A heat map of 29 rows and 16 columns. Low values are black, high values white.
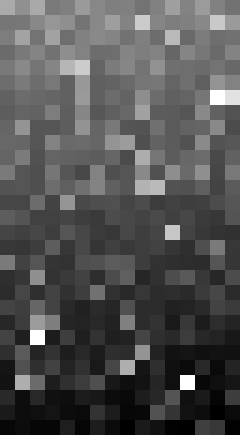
Average level on the scale: 30%. Grain: fine. Slope: up to the top.
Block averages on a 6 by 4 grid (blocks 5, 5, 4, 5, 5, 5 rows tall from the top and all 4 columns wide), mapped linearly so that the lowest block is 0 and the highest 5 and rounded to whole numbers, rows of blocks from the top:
5 5 5 5 / 4 4 4 4 / 3 3 4 3 / 2 2 2 2 / 2 1 1 0 / 0 0 0 0
